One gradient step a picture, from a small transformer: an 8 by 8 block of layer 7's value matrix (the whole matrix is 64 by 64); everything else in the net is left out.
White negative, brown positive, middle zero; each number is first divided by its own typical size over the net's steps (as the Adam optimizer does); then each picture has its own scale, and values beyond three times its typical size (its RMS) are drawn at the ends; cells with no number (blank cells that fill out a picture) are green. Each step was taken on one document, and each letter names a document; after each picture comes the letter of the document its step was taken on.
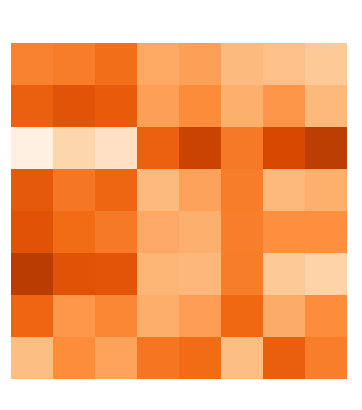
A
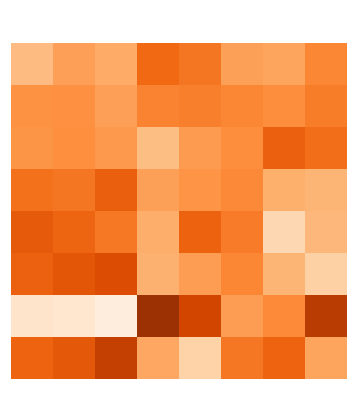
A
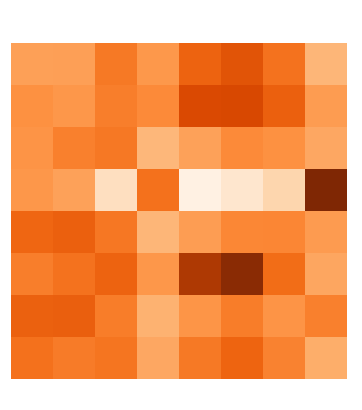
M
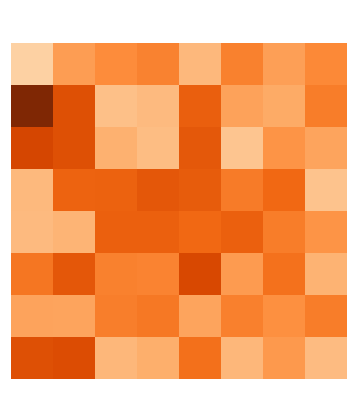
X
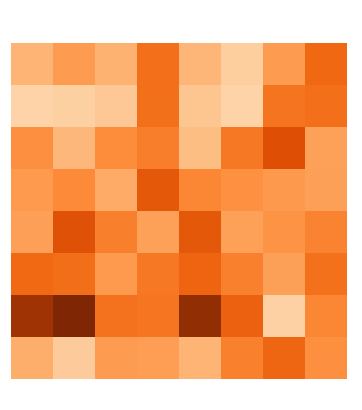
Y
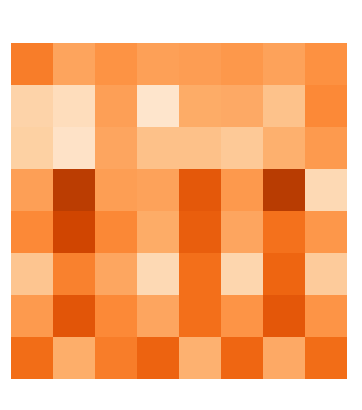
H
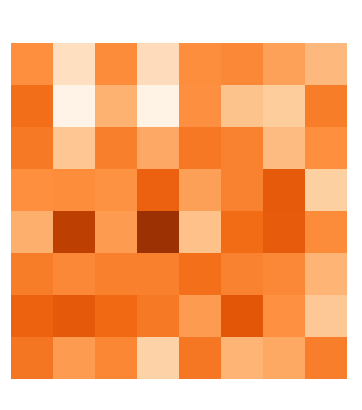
M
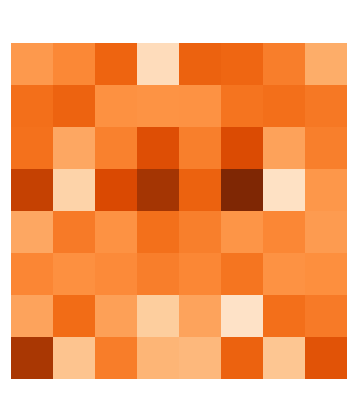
M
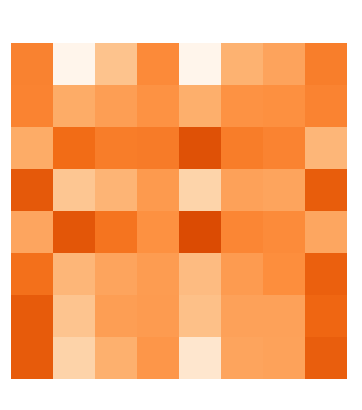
X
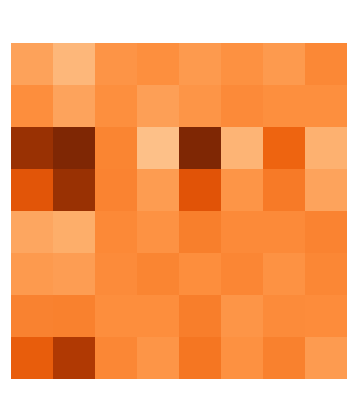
X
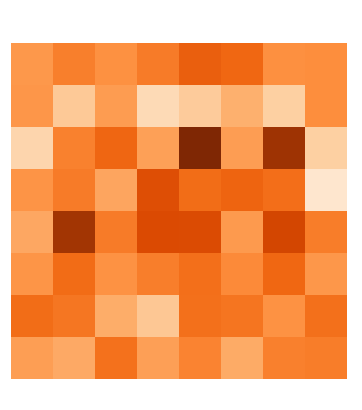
H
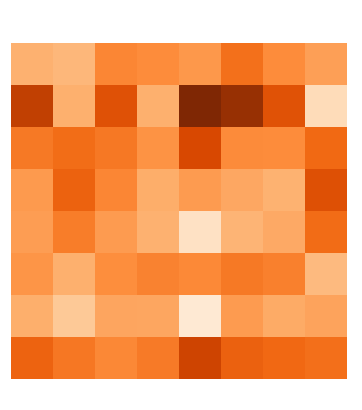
M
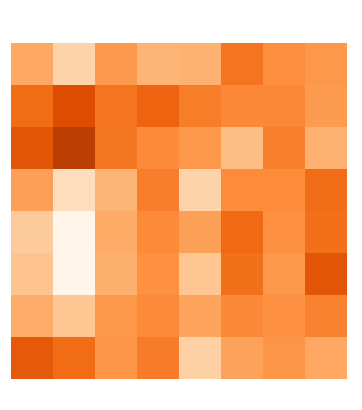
X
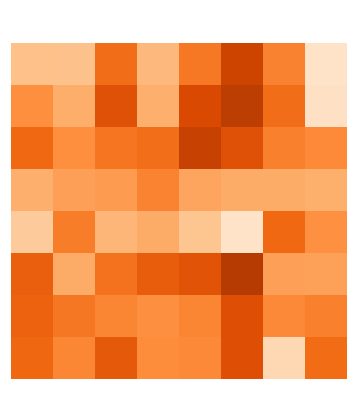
M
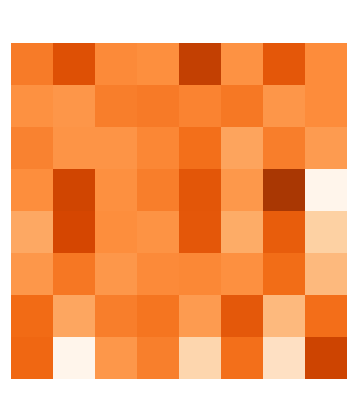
H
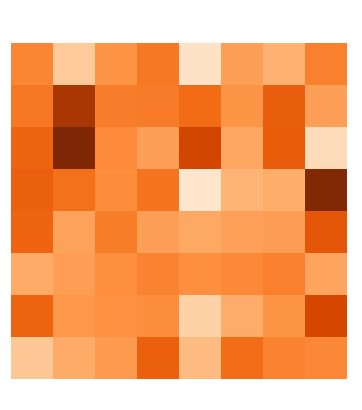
X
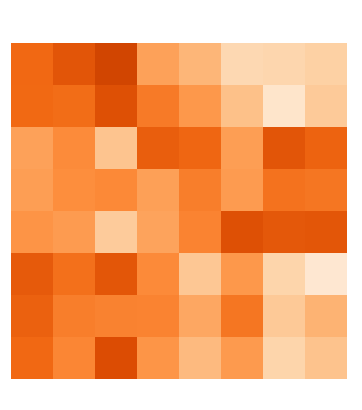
A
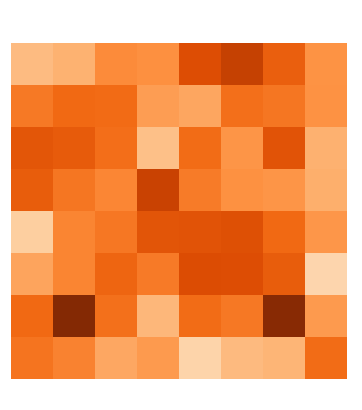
H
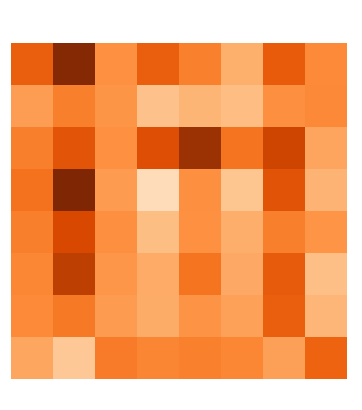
H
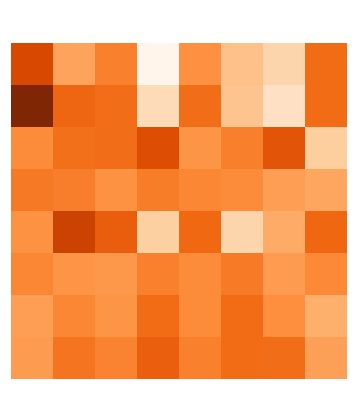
Y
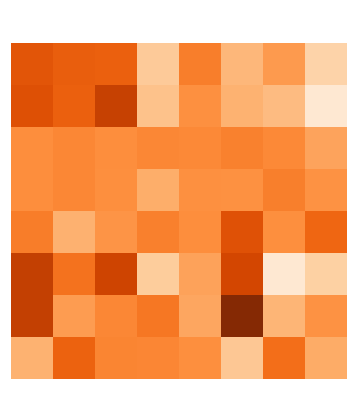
A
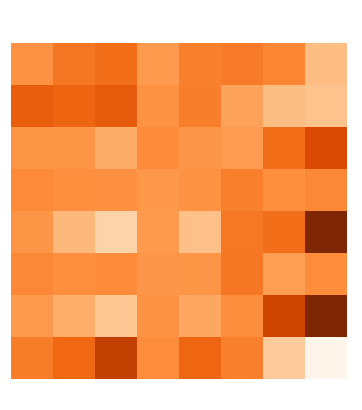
A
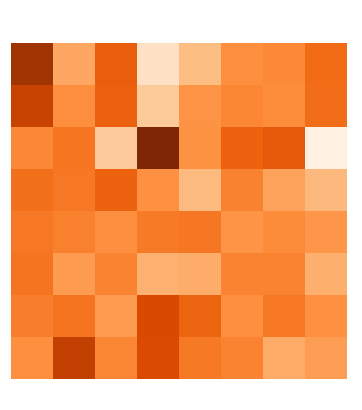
Y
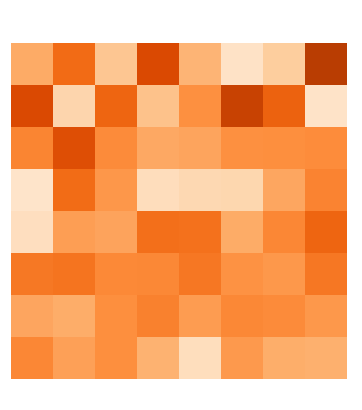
M
